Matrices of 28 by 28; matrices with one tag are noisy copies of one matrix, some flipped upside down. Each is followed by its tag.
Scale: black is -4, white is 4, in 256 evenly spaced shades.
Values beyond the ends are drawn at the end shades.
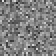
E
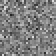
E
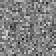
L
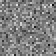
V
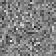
V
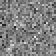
V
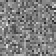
L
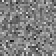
E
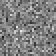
V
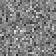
V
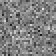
V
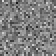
E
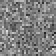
L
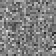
L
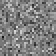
V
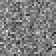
L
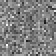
L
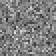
V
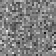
L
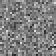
L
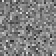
E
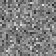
V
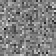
L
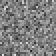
E
